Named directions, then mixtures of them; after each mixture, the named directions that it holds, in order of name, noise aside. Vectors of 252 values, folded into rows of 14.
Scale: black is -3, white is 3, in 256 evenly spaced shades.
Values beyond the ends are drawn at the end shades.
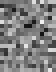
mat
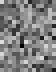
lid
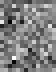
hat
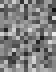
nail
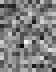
lid, mat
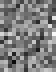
hat, nail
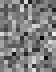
lid, nail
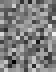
hat, nail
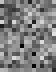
hat, lid, mat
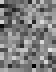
hat, lid, mat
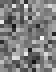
hat, lid, nail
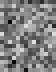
hat, mat, nail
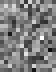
lid, mat, nail
